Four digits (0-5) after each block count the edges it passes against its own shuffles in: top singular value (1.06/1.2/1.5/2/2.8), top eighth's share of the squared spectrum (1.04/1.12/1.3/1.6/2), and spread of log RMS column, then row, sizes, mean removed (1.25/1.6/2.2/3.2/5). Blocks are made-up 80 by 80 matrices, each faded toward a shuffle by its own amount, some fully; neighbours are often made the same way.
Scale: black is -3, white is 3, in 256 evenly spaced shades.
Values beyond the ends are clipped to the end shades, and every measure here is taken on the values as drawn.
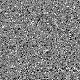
3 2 1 1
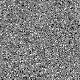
2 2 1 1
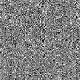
4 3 2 2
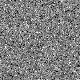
1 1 0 0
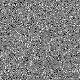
3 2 1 0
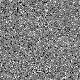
2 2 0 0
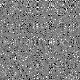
4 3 2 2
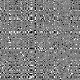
5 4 3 3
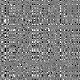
5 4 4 3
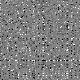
4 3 2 2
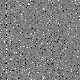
3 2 1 0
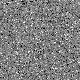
0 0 0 0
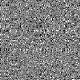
4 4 2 2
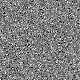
2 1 0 0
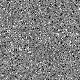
2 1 0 0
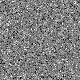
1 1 0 0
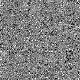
3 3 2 2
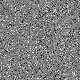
0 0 0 0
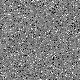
0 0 0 0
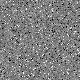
0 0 0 0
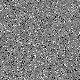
0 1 0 0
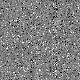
1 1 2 0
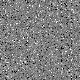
1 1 1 0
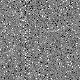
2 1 2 0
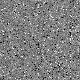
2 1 1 0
